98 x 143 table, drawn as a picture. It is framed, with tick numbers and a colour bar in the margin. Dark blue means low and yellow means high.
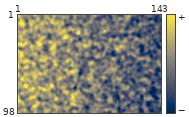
No row or column stands out. The ninth with the lowest average is the bottom right. The field climbs toward the left. The field is mottled with small blotches.
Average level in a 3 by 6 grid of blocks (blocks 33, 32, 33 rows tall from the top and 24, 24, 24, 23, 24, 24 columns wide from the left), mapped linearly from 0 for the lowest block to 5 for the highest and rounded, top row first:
5 4 3 2 2 0 / 5 4 3 2 1 0 / 5 4 3 2 1 0
